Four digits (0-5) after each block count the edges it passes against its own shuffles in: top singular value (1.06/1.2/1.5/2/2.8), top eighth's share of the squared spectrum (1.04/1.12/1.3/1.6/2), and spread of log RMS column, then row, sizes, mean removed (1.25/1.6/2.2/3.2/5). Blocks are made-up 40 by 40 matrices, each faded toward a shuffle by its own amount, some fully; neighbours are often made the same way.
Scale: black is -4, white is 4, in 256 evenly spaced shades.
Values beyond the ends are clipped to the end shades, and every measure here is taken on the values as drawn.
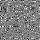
3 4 0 2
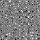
3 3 2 1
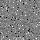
0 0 0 0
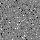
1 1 0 0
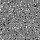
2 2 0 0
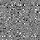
3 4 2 2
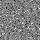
0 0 0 0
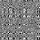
4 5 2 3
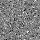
0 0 0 0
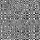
4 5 3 3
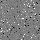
0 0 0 0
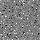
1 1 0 0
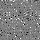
2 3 0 1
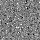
0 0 0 0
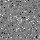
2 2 0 0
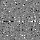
3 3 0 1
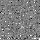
2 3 0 2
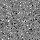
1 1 0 0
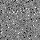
1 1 0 0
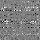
3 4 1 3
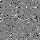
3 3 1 1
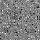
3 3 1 0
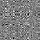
4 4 2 2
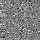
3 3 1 1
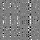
4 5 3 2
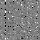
3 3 1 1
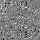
3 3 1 1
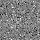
0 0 1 0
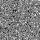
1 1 0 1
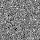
0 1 0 0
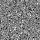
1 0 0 0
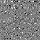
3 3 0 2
